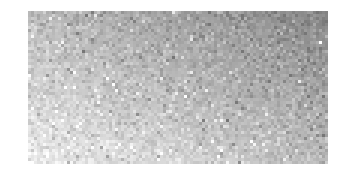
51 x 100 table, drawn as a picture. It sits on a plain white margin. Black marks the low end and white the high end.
Ninth with the lowest average: top right. Ninth with the highest average: bottom left. Stripes: none. Mirror symmetry: none. Odd rows or columns: none. Histogram: bell-shaped. Slope: up to the bottom left.
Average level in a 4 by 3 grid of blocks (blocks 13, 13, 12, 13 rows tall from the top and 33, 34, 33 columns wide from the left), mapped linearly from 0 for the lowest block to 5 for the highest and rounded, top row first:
210
321
432
543
